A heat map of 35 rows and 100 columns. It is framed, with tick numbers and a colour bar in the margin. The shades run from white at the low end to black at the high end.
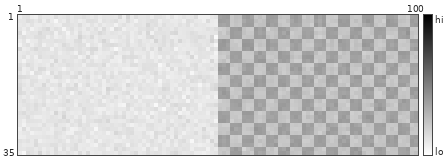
The table splits into one row of 2 panels. Panel 1,1: very low, fine-grained, faint in contrast. Panel 1,2: low, checkered.
